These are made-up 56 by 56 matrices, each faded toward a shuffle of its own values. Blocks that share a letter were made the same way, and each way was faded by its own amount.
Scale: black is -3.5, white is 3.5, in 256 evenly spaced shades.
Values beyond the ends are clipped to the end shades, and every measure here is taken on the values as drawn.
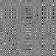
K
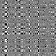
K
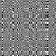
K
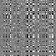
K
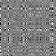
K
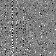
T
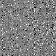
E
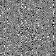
T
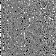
T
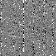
T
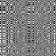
K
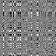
K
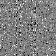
E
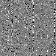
T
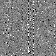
T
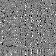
E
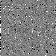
E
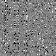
E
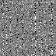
T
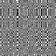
K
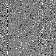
T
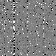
E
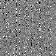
T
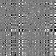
K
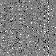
E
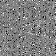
E
